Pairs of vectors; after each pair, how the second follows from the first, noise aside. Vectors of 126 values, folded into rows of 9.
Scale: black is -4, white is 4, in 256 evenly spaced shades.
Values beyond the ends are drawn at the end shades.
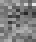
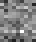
wrapped around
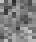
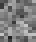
wrapped around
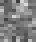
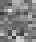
wrapped around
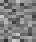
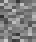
negated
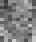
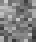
negated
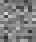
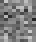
negated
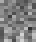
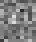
wrapped around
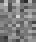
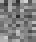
negated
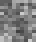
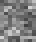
wrapped around
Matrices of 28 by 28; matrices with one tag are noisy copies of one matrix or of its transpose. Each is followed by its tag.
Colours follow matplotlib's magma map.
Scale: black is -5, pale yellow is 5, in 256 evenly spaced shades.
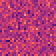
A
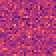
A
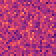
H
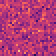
H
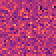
A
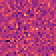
A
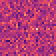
A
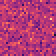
H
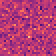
A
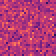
H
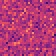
H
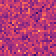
H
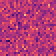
A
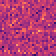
H
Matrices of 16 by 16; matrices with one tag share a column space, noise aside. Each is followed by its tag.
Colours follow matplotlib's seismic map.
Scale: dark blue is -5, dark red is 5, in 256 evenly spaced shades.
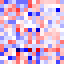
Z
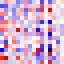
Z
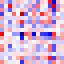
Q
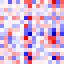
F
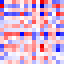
Q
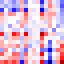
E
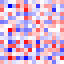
Z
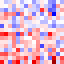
E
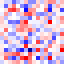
Z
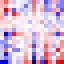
E
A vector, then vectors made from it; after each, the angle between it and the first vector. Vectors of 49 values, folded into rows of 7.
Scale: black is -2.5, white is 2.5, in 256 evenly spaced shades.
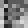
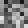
partly aligned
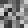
partly aligned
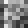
nearly opposite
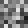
partly opposed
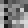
nearly parallel
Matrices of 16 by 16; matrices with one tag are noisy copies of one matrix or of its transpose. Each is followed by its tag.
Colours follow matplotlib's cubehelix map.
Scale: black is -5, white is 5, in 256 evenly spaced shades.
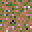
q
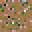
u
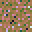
q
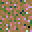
q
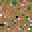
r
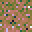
q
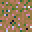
q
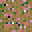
u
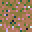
q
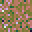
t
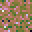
t
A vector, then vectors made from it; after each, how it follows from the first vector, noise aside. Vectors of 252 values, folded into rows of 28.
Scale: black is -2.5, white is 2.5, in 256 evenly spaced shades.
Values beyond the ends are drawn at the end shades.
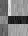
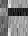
wrapped around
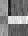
negated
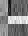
negated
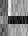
copied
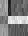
negated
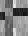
wrapped around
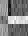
negated
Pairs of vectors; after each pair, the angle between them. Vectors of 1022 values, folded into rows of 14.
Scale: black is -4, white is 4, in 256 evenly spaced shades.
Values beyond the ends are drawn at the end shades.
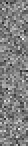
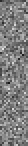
partly aligned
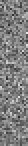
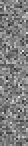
nearly parallel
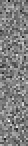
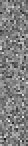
nearly parallel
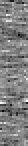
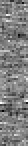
nearly parallel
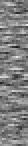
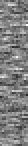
nearly parallel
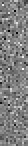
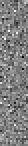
nearly opposite
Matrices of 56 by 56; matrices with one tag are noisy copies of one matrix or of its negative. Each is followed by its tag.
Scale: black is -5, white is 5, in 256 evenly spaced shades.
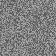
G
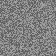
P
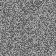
G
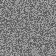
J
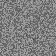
G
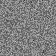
J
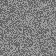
P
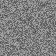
P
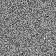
P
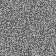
J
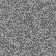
P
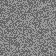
P
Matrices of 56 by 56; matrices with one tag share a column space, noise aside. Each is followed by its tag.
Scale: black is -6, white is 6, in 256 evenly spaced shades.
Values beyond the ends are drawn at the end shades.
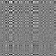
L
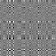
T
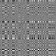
T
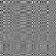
L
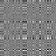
T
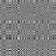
T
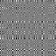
T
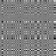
T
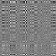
L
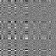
T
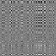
L
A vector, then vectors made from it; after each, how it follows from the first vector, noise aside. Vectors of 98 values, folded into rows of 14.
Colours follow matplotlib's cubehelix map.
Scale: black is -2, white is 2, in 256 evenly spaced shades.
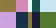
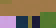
partly zeroed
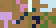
partly zeroed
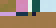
partly zeroed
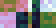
copied
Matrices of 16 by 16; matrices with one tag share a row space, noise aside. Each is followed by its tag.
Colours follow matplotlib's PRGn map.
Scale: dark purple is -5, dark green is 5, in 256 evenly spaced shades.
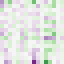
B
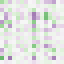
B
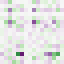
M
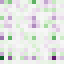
B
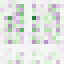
M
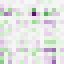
B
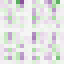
M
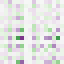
M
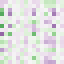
B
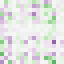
B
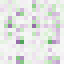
M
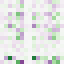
M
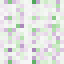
M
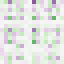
M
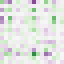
B
